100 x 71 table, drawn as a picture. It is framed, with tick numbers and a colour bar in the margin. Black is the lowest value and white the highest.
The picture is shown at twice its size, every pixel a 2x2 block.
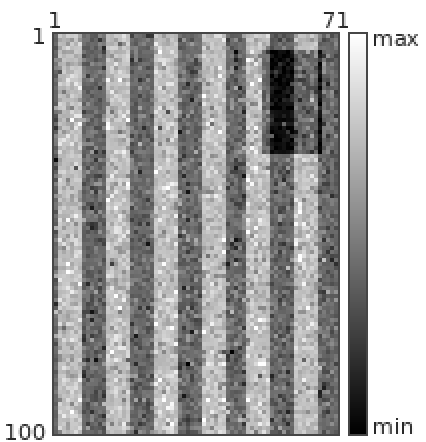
Stripes running up and down repeat 6 times from left to right. The ninth with the lowest average is the top right. In the top right lies a patch that is lower than the rest.
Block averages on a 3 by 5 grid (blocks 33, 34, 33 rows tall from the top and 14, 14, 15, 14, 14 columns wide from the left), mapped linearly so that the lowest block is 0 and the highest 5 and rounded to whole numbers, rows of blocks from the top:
4 5 5 2 0 | 4 5 5 4 4 | 4 5 5 4 4
